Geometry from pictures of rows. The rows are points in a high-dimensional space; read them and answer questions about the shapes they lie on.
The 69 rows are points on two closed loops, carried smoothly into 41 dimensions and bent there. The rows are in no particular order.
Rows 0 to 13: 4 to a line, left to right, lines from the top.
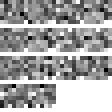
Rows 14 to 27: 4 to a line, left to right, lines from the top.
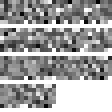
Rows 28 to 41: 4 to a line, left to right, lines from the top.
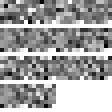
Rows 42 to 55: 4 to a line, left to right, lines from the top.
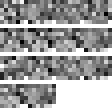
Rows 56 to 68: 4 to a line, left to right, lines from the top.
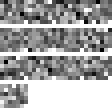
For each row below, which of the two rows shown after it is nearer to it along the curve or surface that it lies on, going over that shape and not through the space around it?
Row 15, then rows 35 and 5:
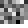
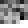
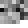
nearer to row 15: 5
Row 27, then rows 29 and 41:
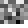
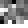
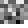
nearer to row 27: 41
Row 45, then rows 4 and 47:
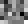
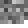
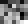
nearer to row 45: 47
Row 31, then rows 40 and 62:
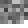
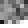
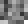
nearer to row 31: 40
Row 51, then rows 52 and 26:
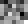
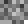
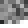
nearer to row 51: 52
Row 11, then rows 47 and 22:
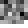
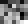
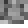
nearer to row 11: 47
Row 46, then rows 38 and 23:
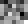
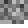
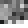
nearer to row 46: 38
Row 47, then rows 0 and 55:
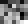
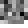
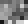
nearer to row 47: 0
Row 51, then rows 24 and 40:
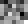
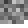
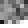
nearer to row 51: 24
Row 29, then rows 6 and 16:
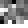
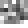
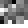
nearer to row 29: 16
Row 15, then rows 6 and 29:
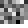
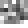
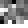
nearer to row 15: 6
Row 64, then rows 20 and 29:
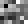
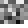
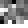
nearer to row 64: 29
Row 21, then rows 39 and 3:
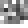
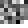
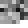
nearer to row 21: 39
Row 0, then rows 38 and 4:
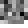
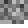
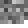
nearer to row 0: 38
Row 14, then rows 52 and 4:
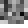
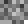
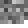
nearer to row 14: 52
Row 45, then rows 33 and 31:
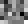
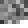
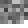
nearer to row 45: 31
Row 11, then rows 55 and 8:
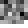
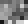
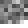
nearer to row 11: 8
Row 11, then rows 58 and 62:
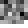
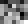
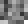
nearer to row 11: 58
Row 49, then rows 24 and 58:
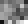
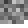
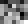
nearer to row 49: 24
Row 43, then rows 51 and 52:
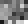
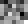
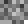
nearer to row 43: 52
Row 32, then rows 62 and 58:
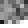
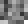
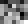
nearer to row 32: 62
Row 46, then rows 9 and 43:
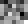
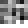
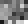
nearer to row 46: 9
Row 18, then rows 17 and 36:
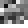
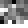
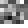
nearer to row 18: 17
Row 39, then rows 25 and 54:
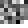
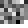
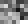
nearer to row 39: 25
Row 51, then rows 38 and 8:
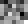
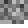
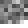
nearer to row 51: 38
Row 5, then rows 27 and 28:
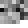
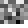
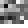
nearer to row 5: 27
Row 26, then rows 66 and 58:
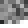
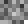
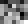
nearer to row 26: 66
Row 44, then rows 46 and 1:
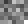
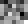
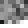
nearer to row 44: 1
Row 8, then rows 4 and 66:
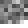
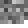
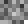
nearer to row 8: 4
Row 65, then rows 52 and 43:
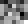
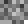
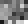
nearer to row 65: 52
